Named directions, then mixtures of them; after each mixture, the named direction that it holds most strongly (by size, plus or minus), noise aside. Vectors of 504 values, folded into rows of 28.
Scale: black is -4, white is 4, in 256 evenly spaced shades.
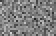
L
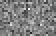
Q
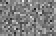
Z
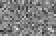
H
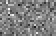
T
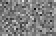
Z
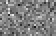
T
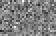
H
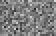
Z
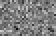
H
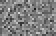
Z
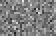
Z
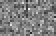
Q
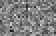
Q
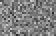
L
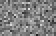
Q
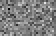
T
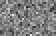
T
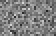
L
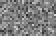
H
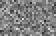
H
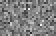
Q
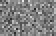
Z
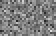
H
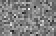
Q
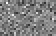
T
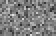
T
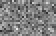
H
